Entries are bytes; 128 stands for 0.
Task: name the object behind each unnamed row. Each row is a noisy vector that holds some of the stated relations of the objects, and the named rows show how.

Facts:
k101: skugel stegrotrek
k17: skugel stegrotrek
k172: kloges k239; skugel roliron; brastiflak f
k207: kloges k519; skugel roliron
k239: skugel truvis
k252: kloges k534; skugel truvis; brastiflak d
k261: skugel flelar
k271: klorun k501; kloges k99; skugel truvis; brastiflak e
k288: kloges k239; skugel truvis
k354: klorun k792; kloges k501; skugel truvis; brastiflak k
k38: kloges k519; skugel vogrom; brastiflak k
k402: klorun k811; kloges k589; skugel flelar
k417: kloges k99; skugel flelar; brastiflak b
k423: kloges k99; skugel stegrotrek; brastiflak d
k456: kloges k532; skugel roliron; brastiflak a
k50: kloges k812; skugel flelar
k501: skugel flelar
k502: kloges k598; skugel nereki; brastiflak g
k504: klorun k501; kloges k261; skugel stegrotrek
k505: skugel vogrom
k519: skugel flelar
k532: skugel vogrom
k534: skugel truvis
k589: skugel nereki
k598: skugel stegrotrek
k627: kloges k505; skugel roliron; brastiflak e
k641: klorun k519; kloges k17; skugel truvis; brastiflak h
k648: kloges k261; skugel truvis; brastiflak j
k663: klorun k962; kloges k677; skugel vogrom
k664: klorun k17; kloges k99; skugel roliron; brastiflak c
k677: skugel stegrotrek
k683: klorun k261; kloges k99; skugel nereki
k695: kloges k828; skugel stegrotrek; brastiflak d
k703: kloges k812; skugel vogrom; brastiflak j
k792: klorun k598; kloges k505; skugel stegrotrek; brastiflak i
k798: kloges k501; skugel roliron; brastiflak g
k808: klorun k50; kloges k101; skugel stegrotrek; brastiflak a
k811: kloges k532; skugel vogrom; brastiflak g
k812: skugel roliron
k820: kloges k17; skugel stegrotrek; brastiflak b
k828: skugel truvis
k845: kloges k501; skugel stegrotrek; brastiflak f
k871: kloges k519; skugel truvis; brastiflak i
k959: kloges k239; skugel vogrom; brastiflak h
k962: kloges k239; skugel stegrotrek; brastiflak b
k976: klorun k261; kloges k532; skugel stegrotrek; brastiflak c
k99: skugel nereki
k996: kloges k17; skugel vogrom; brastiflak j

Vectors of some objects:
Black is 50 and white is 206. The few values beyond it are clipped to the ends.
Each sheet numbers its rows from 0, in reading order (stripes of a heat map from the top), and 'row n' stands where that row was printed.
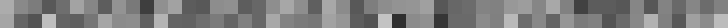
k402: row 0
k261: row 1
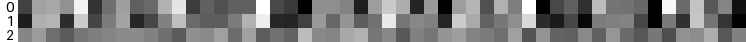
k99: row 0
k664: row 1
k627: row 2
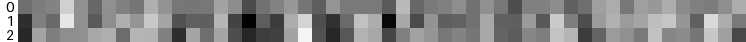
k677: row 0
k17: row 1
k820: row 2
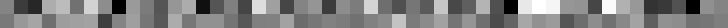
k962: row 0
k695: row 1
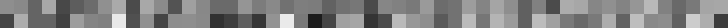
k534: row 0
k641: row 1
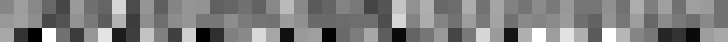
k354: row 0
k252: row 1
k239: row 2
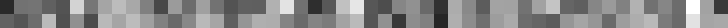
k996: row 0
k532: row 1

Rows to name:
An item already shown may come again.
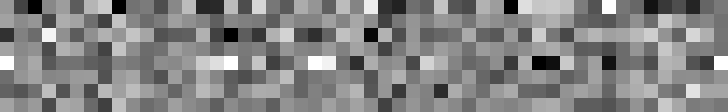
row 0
k172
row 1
k502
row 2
k17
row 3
k502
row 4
k207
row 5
k976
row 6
k532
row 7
k502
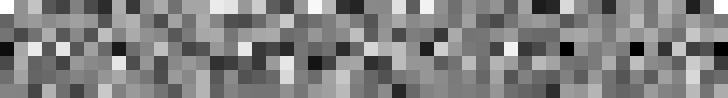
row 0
k871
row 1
k845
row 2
k505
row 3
k423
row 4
k641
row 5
k798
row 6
k812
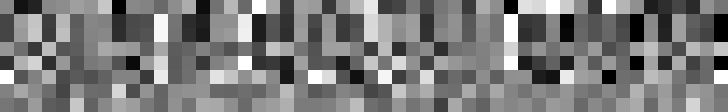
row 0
k959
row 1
k417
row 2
k417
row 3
k501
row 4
k271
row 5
k519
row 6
k354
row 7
k811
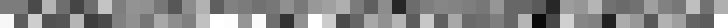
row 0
k812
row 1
k38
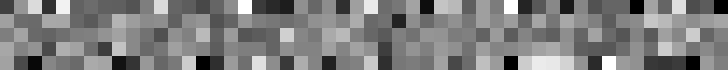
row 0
k683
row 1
k589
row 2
k456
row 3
k502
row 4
k288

